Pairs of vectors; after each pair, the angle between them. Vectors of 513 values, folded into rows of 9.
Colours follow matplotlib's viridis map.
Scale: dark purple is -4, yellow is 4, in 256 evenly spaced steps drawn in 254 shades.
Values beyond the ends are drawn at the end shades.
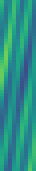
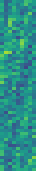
partly aligned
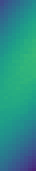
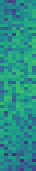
partly aligned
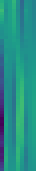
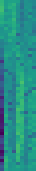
nearly parallel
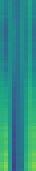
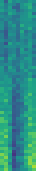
nearly parallel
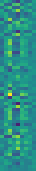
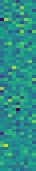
partly aligned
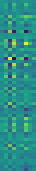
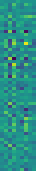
nearly parallel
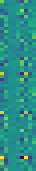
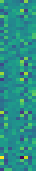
nearly parallel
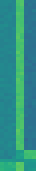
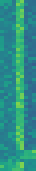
nearly parallel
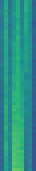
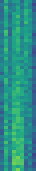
nearly parallel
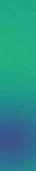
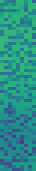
partly aligned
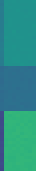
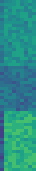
nearly parallel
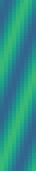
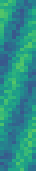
nearly opposite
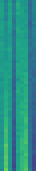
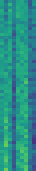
nearly parallel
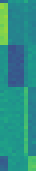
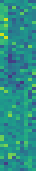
partly aligned
